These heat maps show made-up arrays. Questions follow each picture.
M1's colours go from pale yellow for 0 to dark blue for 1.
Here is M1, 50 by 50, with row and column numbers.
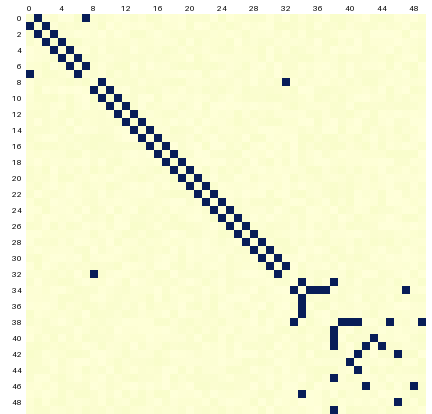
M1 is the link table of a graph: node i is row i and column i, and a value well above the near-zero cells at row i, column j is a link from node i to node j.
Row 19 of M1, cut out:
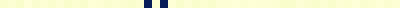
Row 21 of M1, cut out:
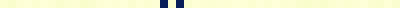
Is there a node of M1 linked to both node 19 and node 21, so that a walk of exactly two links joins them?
yes
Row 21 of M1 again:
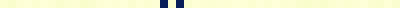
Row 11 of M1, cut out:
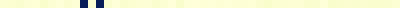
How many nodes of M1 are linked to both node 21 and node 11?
0
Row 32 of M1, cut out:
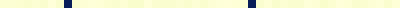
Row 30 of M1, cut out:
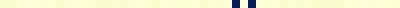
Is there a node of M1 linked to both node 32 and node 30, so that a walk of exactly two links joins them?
yes
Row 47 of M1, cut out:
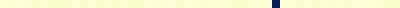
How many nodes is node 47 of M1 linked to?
1
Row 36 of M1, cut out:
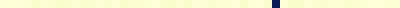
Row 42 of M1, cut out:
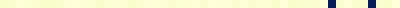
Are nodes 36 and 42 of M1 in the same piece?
yes
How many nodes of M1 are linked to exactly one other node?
10
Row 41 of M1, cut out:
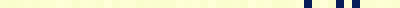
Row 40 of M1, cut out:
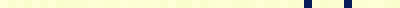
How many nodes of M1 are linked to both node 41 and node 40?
1
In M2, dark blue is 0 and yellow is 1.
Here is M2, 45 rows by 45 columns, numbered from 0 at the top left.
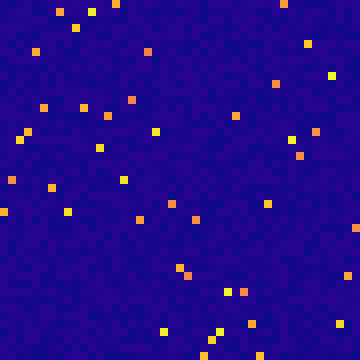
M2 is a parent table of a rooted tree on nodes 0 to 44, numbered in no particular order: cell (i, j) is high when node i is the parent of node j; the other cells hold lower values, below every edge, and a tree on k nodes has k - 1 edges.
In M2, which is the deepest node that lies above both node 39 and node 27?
16
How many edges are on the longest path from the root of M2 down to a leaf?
25
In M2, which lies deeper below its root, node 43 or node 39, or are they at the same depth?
node 39
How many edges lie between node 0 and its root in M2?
3
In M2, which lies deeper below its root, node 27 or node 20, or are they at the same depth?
the same depth
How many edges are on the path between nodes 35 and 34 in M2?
5
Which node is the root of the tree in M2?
40
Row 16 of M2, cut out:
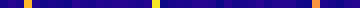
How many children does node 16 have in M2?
3
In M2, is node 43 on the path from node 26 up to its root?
no
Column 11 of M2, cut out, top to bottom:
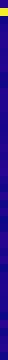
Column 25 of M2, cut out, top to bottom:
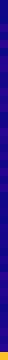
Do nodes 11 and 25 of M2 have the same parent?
no
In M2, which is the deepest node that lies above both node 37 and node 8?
26
